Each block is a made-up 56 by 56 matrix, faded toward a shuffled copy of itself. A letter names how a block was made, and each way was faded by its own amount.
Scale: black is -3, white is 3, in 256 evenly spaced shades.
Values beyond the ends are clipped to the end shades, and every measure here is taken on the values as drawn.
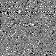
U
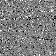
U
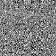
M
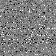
U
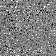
U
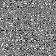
U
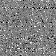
U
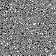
U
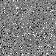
U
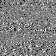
U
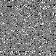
U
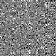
M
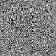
M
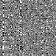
M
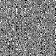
M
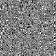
M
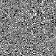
M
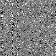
M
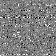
U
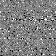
U
